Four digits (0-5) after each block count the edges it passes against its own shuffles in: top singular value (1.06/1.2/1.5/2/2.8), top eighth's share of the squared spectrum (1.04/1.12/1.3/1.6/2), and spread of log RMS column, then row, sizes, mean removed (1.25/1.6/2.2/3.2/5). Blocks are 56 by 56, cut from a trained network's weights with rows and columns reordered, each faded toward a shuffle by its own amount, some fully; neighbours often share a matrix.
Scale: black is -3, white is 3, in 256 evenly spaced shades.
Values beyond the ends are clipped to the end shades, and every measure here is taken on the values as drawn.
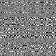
4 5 0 4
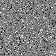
0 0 0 1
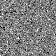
0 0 0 0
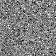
0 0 0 0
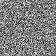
0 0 0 1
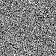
0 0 0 0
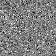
2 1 0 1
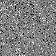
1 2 1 0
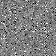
2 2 1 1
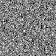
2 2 1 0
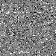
3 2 0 2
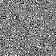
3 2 0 2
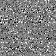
3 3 0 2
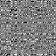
4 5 2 4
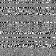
4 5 1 4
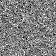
1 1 0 0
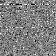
3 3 0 2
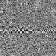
4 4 0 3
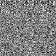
3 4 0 2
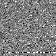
3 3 0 1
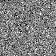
1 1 0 0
